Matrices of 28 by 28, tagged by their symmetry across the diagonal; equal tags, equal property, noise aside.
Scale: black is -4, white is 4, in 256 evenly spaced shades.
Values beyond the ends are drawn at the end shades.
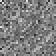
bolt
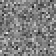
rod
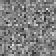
rod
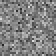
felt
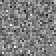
rod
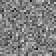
felt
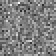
felt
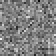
rod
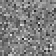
rod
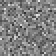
bolt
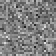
felt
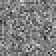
rod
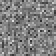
bolt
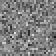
felt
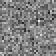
felt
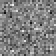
rod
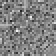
bolt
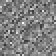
bolt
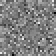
bolt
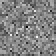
bolt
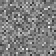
bolt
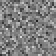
rod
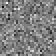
rod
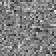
felt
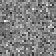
felt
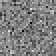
bolt
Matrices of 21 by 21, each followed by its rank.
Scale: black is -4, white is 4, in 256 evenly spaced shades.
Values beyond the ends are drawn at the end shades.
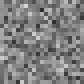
full rank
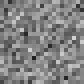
full rank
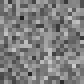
full rank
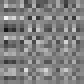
two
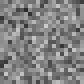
full rank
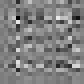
two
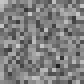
full rank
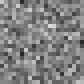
full rank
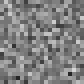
full rank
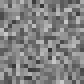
full rank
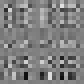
two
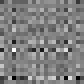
two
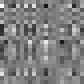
two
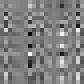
two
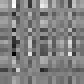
two
